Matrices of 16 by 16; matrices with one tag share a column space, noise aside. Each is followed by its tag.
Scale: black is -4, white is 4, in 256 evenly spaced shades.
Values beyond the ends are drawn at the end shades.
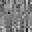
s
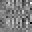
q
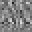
q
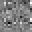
q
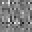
q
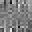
s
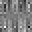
s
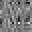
q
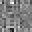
s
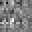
q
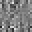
s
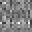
q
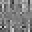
s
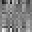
s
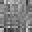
s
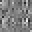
q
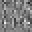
q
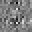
q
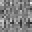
q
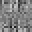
s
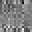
s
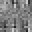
s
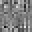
s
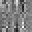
s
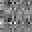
q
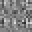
q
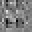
q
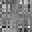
s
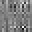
s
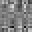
s
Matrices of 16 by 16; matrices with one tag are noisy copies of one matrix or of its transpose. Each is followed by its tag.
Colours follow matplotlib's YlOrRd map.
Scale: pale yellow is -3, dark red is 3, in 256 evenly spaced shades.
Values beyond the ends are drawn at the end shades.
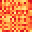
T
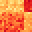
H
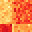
H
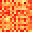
T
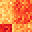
H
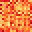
T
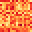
T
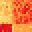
H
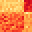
H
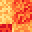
H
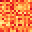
T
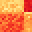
H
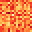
T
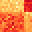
H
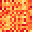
T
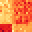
H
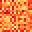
T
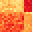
H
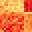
H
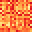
T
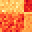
H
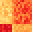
H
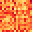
T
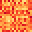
T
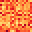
T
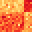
H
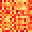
T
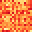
T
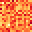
T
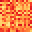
T
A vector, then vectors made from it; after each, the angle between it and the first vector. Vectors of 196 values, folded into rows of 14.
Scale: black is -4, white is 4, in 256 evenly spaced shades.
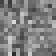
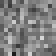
nearly parallel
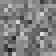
partly opposed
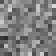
orthogonal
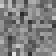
nearly opposite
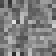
nearly parallel
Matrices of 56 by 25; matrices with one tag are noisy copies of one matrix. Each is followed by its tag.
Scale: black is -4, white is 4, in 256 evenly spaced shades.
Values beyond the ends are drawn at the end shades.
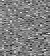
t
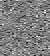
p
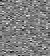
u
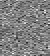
p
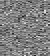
p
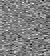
t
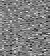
t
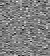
u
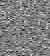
u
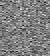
u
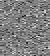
p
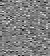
u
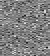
p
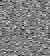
u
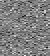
p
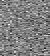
t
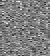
u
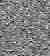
u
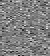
u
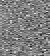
t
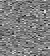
p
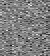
t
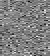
p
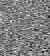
t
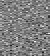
t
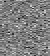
p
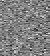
t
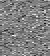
p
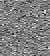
p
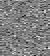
p
